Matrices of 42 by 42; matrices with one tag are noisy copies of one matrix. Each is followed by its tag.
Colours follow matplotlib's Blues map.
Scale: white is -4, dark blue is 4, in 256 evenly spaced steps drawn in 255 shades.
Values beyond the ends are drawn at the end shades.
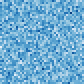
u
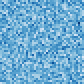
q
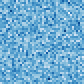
q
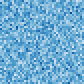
u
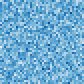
u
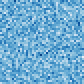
q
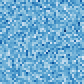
q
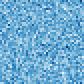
q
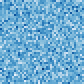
u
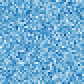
u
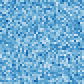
q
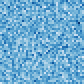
q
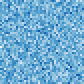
u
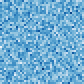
u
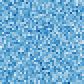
u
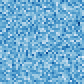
q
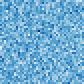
u
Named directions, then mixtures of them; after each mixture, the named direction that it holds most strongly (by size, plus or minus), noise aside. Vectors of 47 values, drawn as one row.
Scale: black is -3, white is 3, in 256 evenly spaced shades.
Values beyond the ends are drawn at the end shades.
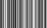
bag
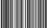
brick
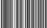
brick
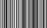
bag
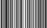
brick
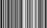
bag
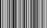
brick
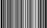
brick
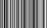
bag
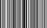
brick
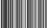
brick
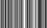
brick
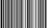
brick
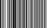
brick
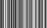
bag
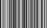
brick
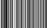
brick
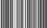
brick
